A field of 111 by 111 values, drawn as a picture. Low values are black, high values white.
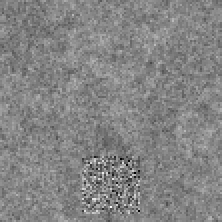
Values change most from cell to cell in the bottom middle. There are no regular stripes. An odd patch, rougher than its surroundings, sits in the bottom middle. A few values lie far out on both sides of the bulk. The halves do not mirror each other. No row or column stands out.
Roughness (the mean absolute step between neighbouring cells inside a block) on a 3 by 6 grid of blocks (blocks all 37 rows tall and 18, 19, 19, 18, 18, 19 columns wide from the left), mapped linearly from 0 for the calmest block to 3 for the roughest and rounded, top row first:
0 0 0 0 0 0 / 0 0 0 0 0 0 / 0 0 3 3 0 0
